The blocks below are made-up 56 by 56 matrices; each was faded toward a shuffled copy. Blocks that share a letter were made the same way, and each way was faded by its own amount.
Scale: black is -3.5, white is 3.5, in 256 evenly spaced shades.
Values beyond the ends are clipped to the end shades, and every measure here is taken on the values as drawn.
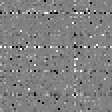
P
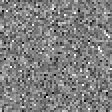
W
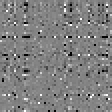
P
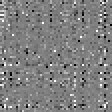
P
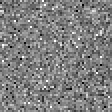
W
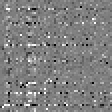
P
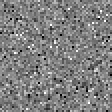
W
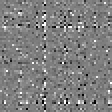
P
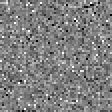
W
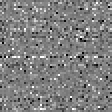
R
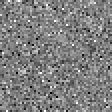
W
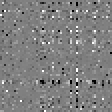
P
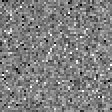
W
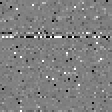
R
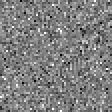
W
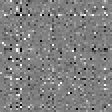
P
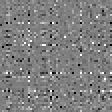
P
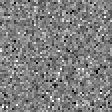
W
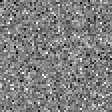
W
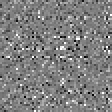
R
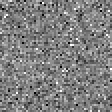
W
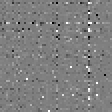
P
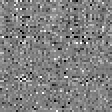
R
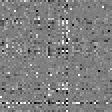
P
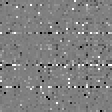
P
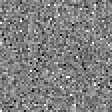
W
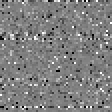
R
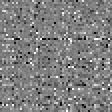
R
